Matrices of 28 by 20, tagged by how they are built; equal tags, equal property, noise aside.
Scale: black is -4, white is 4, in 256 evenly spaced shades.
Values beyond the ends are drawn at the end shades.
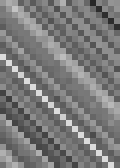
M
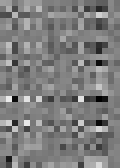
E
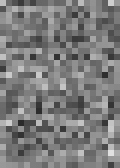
E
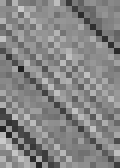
M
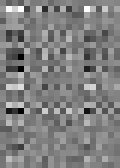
E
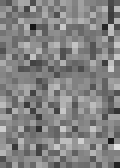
E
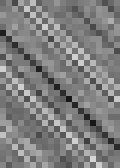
M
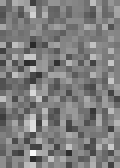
E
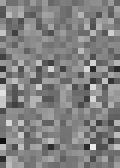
E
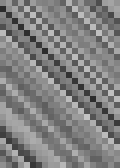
M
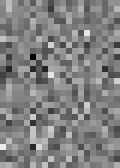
E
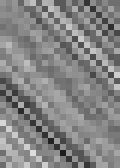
M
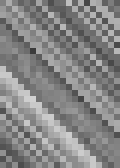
M
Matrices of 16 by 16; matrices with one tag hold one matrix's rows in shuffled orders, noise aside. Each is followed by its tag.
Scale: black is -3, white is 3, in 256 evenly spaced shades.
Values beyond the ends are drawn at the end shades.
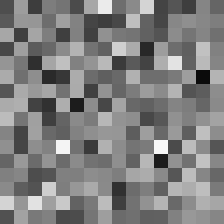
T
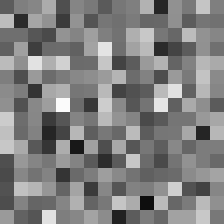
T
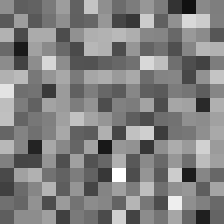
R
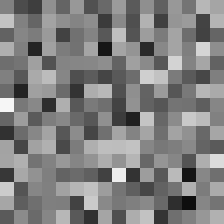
R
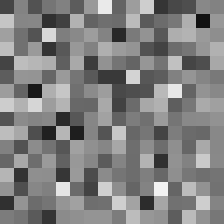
T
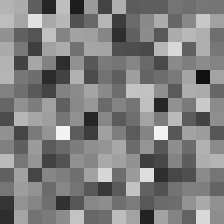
T
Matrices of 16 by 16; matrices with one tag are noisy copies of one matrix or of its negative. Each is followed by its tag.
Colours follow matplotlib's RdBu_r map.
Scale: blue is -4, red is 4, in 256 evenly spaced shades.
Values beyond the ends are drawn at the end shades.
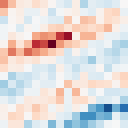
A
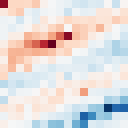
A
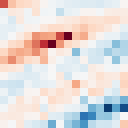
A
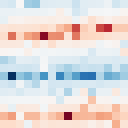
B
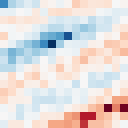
A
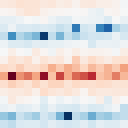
B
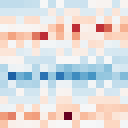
B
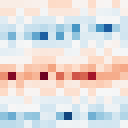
B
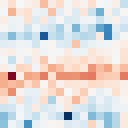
B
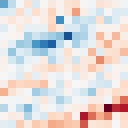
A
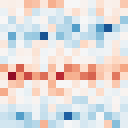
B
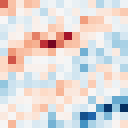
A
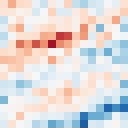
A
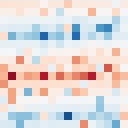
B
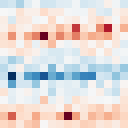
B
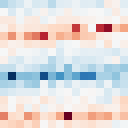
B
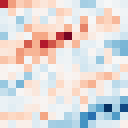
A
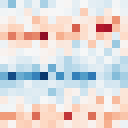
B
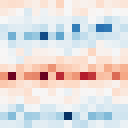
B
